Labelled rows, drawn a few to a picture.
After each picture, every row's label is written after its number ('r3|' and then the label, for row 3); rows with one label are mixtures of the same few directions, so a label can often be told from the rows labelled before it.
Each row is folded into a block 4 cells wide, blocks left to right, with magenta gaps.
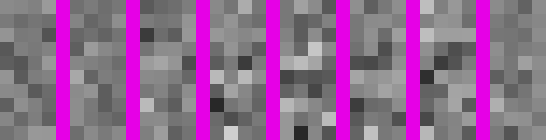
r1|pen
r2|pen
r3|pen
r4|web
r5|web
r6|web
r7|pen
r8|web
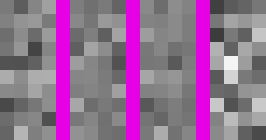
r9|web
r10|pen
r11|web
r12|pen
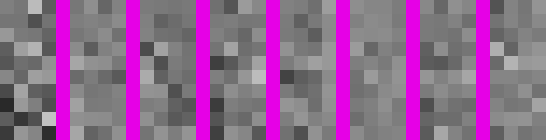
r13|web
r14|web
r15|pen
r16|web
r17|web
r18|pen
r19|web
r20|pen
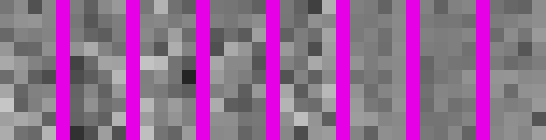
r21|web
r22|web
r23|web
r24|pen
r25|web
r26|web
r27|web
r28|web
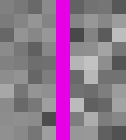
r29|web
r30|pen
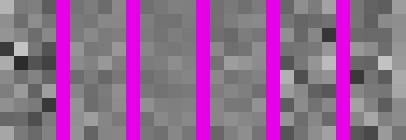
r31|pen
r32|web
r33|web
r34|pen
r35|pen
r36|web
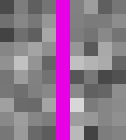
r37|pen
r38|web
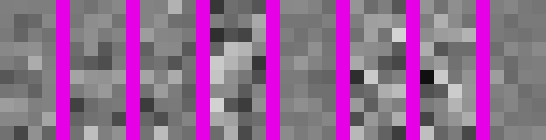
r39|web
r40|web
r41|web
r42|pen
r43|web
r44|pen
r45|pen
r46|pen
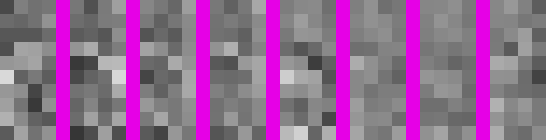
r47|pen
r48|web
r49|web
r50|web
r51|web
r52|web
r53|web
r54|web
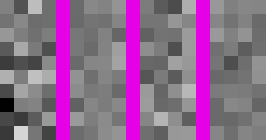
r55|web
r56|pen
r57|web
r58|pen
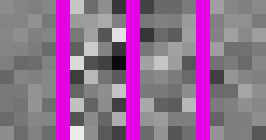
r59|pen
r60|pen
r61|pen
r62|pen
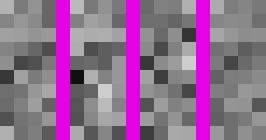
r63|pen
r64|pen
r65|pen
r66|pen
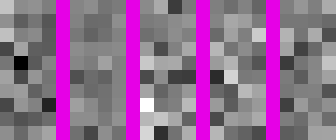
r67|pen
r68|web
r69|web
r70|pen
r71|pen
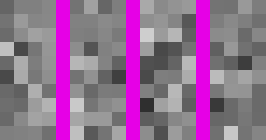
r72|pen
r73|web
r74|pen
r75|web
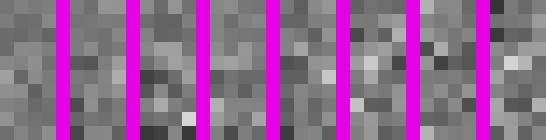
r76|pen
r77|web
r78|web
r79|web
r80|web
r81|pen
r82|pen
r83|pen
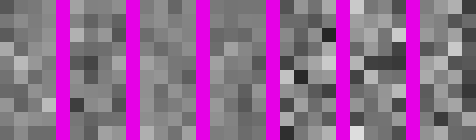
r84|pen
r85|pen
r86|web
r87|pen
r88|pen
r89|pen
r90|web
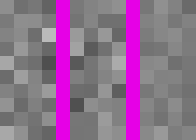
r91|pen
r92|pen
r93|web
